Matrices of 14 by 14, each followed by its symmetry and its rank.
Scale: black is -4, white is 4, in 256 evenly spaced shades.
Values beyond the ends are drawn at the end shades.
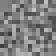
antisymmetric, full rank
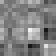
symmetric, rank two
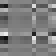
neither, rank one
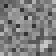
symmetric, full rank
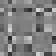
antisymmetric, rank two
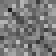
symmetric, full rank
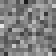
antisymmetric, full rank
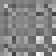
symmetric, rank two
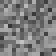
neither, full rank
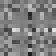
antisymmetric, rank two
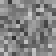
neither, full rank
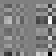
neither, rank one
